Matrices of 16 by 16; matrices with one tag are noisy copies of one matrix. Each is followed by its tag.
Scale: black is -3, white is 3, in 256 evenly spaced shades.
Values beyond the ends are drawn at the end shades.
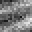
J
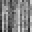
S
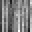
S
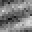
J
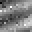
J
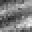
J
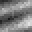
J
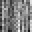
S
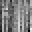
S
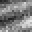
J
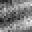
J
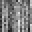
S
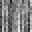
S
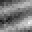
J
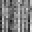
S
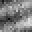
J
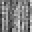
S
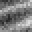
J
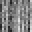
S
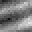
J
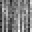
S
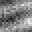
J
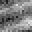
J
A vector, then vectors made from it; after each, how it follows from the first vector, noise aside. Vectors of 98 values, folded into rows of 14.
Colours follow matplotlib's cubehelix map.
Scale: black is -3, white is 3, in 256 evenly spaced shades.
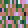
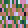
copied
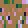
partly zeroed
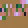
partly zeroed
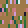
partly zeroed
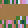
partly zeroed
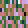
copied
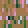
partly zeroed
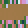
partly zeroed
